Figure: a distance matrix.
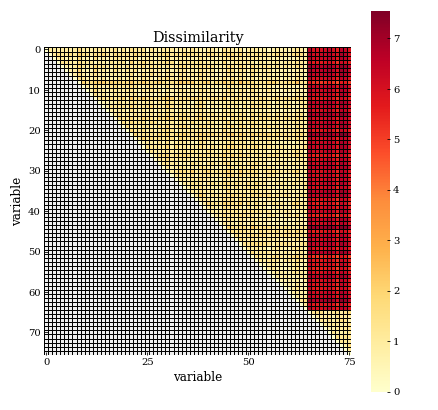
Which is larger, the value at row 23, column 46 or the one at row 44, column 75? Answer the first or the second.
the second
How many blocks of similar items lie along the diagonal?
2
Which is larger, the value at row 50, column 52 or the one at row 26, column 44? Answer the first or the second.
the second
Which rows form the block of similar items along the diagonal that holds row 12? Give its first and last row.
0 to 64
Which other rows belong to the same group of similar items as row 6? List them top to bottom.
0, 1, 2, 3, 4, 5, 7, 8, 9, 10, 11, 12, 13, 14, 15, 16, 17, 18, 19, 20, 21, 22, 23, 24, 25, 26, 27, 28, 29, 30, 31, 32, 33, 34, 35, 36, 37, 38, 39, 40, 41, 42, 43, 44, 45, 46, 47, 48, 49, 50, 51, 52, 53, 54, 55, 56, 57, 58, 59, 60, 61, 62, 63, 64
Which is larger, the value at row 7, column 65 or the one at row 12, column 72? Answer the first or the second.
the first
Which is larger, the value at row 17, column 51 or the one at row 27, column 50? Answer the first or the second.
the first
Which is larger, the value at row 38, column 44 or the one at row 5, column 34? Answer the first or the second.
the first
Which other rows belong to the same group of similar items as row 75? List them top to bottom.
65, 66, 67, 68, 69, 70, 71, 72, 73, 74
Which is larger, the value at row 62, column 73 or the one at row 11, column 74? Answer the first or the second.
the first
